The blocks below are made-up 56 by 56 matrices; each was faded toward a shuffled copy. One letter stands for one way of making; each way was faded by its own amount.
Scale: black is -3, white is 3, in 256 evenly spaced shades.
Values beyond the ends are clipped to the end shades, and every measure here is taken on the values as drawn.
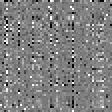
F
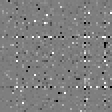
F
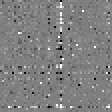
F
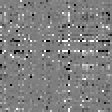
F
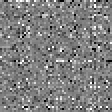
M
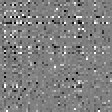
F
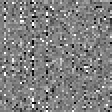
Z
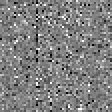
Z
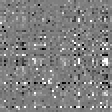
F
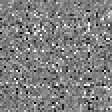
M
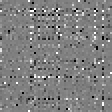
F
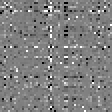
F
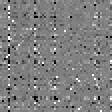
F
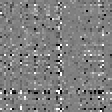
F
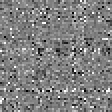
M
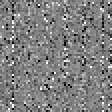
Z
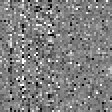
Z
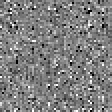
Z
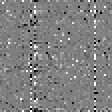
F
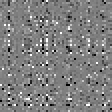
F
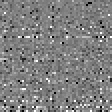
M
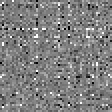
M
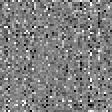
M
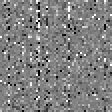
Z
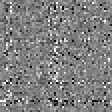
M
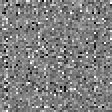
M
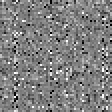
Z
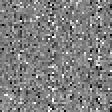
Z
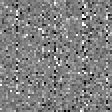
Z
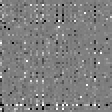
F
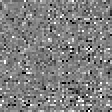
M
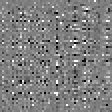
F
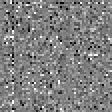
M
